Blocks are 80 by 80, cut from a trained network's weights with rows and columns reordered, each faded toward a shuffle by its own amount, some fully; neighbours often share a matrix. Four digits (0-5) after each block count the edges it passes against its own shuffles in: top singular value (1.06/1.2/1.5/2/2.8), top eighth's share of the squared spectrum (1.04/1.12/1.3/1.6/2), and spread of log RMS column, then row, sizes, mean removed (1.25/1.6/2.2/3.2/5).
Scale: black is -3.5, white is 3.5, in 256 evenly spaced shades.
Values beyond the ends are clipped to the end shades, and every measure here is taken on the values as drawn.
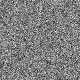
0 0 0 0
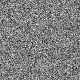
0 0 0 0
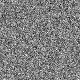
1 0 0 0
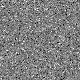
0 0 0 0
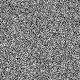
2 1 0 0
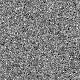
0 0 0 0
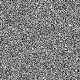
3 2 1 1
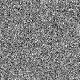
3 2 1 1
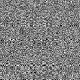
4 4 1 3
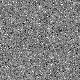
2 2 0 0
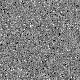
1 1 0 0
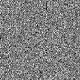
3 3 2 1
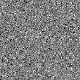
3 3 1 1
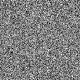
2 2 0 1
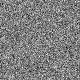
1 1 0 0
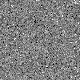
2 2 0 0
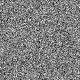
1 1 0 0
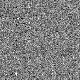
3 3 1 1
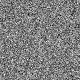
1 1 0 0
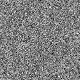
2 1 0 0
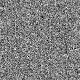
2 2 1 0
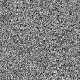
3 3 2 1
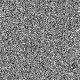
2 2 0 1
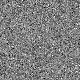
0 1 0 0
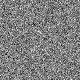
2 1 0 0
